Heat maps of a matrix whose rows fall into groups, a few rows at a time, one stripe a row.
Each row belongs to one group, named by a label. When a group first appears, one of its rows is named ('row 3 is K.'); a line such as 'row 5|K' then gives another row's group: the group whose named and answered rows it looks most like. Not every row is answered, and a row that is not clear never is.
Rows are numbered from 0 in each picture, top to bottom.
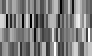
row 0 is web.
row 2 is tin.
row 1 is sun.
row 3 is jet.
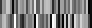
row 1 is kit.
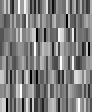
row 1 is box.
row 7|sun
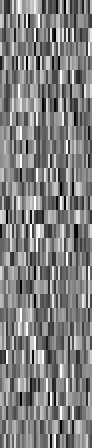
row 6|jet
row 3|tin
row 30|web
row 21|tin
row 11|kit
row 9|kit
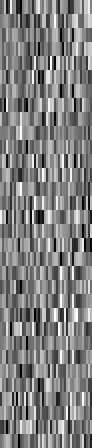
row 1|jet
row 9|kit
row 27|sun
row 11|sun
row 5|sun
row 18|web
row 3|jet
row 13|kit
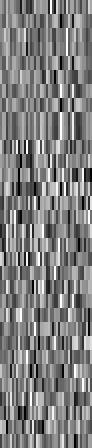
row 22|kit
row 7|web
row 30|sun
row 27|tin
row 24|jet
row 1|web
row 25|box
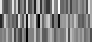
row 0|tin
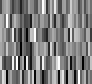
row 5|sun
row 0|jet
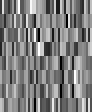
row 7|tin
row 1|box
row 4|web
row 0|jet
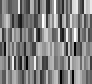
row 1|jet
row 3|box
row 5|web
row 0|jet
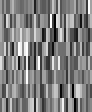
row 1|kit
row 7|sun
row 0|tin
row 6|web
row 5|box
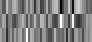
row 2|box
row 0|web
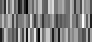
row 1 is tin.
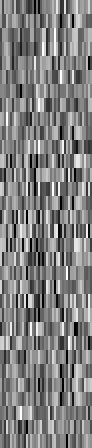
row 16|kit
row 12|box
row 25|box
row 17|sun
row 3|jet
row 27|jet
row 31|box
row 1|web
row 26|web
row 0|jet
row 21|tin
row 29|kit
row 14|web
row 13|tin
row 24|kit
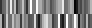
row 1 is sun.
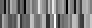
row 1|jet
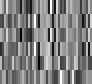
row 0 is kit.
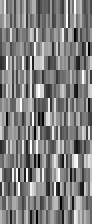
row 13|jet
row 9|tin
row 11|jet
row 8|sun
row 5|tin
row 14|web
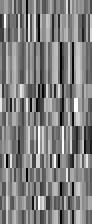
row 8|web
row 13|web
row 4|web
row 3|web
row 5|web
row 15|web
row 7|sun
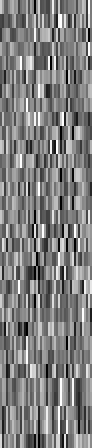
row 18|kit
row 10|kit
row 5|box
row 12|web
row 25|box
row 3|tin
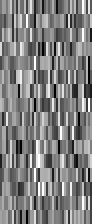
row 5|kit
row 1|box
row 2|tin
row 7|tin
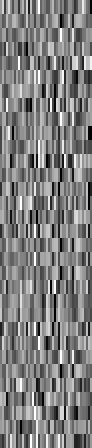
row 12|web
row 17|web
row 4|jet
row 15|sun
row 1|web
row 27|kit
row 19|web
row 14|kit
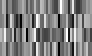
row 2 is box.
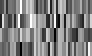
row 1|jet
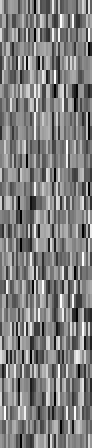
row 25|sun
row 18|tin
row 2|tin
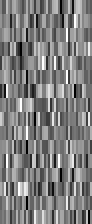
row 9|box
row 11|kit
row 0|web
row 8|tin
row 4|jet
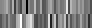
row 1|kit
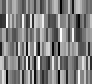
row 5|sun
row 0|web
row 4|tin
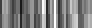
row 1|jet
